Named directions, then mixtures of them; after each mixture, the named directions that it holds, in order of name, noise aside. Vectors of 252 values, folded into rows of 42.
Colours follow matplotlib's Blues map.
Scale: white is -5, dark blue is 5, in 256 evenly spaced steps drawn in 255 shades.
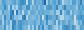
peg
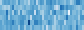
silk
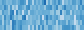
peg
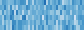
peg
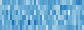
peg, silk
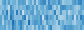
peg, silk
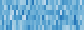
peg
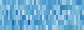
peg, silk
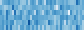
peg, silk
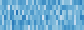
peg, silk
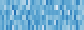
peg, silk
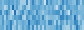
peg, silk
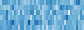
silk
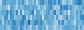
peg, silk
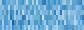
peg, silk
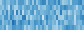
peg, silk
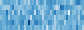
silk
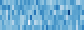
silk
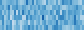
peg, silk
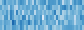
peg, silk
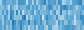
peg, silk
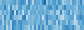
peg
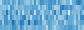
peg, silk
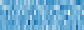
silk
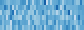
peg, silk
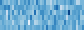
silk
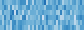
peg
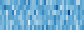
peg, silk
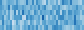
peg, silk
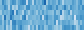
peg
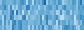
peg
